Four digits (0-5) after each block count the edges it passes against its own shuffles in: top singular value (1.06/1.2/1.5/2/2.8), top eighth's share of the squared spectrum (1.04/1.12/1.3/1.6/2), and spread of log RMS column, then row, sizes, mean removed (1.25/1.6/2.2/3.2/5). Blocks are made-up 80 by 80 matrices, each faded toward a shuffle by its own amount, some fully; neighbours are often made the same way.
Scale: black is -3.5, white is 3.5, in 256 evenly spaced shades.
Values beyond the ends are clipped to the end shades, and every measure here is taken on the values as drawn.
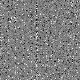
1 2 2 0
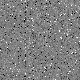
1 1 1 0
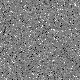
0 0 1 0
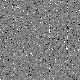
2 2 1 0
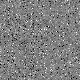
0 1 1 0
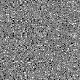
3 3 1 1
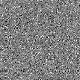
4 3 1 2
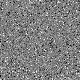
1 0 0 0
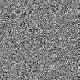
4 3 1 1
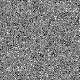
3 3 1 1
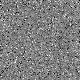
0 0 0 0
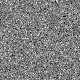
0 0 0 0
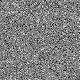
3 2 0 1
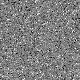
1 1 0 0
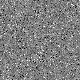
1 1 0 0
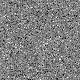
1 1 0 0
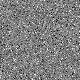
2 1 0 0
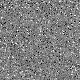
0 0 0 0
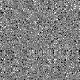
4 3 2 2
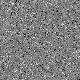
0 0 0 0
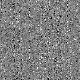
1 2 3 0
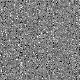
1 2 3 0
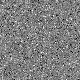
0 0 0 0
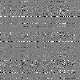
3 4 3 4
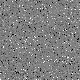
0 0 0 0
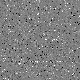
1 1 0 0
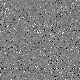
2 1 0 1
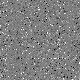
2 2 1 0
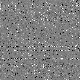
2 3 2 2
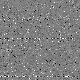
2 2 0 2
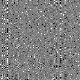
4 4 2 1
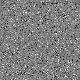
0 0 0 0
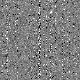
2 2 3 0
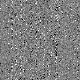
1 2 3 0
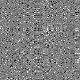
4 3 1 2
